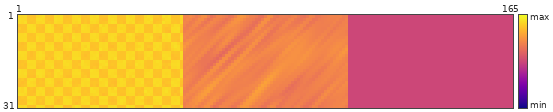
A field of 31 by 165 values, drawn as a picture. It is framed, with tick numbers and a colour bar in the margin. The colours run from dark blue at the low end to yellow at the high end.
It is made of 1 by 3 panels. Panel 1,1: very high, checkered, faint in contrast. Panel 1,2: high, slanting up to the right, faint in contrast. Panel 1,3: middling, flat.
